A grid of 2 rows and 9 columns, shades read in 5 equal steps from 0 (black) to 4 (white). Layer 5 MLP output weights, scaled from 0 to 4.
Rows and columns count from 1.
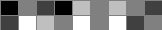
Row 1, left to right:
0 2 1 0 3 2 3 2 1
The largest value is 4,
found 3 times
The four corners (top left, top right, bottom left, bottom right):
0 1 1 2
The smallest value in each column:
0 2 1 0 3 2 3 1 1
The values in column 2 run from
2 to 4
